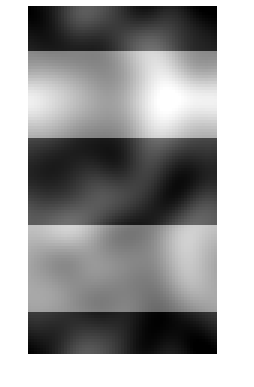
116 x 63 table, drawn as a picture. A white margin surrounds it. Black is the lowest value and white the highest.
There is no overall slope. On average the colour sits 40% of the way up the scale. Horizontal stripes repeat 2 times down the table. No lone cell stands out from its neighbours.
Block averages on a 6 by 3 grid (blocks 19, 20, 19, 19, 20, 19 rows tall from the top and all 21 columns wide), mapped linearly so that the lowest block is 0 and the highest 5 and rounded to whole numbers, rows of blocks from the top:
011 / 445 / 111 / 111 / 324 / 100
